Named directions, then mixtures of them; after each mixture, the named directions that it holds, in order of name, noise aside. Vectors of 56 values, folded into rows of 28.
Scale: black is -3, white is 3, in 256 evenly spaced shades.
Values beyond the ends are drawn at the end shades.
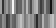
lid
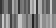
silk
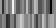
lid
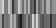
lid, silk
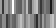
lid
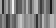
lid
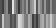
lid, silk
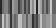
silk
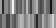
lid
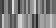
lid, silk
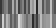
silk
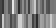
lid, silk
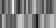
lid, silk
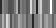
lid, silk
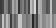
silk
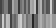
silk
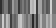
silk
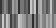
silk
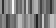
lid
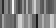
lid, silk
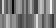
lid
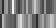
lid, silk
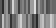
lid, silk
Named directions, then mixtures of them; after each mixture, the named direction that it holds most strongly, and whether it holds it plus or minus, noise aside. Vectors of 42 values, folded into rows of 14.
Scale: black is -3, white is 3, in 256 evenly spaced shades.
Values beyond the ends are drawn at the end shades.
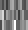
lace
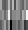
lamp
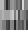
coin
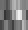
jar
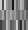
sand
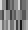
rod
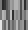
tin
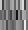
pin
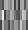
rod, minus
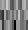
lace, minus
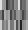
rod, plus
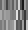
pin, minus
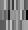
lamp, minus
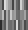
sand, plus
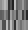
lamp, minus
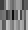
coin, minus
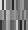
sand, plus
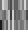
tin, minus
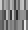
pin, plus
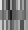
rod, plus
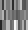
sand, plus
